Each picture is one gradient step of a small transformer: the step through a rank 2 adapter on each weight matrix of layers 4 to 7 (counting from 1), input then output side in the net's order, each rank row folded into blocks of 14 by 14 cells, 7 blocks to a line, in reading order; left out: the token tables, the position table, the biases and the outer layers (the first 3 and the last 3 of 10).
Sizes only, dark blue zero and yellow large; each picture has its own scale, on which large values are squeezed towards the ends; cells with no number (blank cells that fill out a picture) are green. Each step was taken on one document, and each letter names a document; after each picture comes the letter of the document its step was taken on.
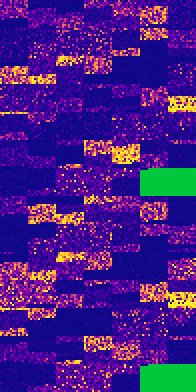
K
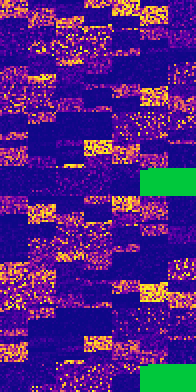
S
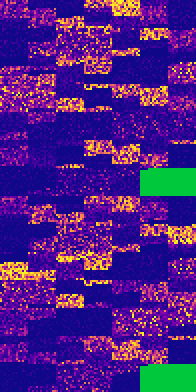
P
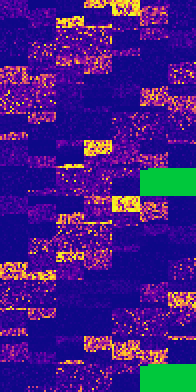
K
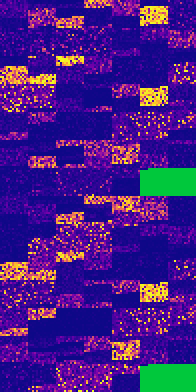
S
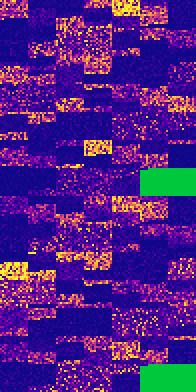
P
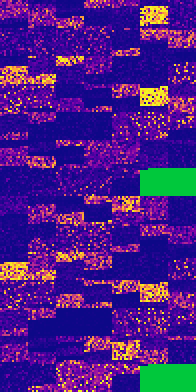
S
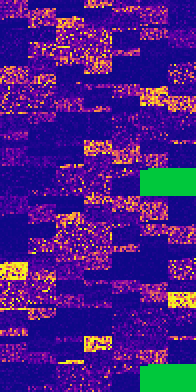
K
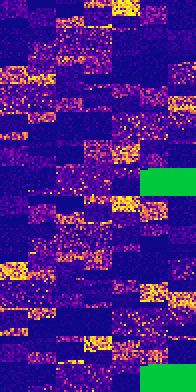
K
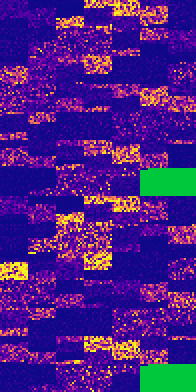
P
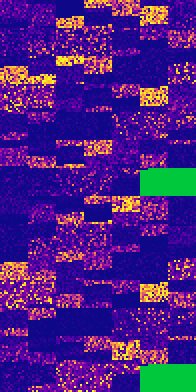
S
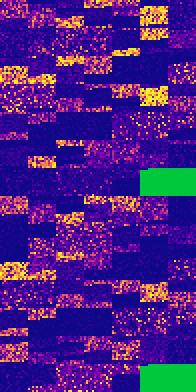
S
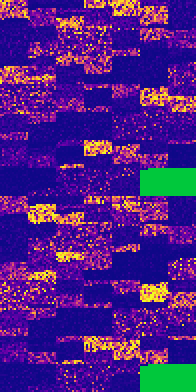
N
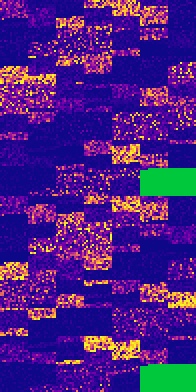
P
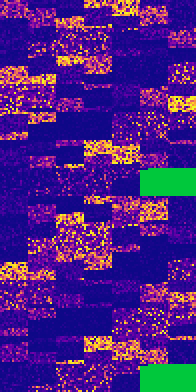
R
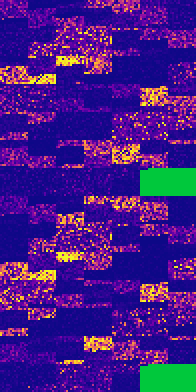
K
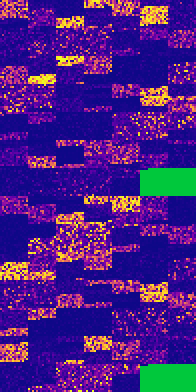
S
